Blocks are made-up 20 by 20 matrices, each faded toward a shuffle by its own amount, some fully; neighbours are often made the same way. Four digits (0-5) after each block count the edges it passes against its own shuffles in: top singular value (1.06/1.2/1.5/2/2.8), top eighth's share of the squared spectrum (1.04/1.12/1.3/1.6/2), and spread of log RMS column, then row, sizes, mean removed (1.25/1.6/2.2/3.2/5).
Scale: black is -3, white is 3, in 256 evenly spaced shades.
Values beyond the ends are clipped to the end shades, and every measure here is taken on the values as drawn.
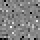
1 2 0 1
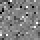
1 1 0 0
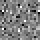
2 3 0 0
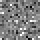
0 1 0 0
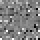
3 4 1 2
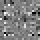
3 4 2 1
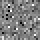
0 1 0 0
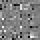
3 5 2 2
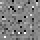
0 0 0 0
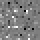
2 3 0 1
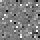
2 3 0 1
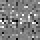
2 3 1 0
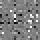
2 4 1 2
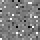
0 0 1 0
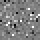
0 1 0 1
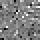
1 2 0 0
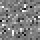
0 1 0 1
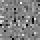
2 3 0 1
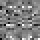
3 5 1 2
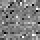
1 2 0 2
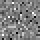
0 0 0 0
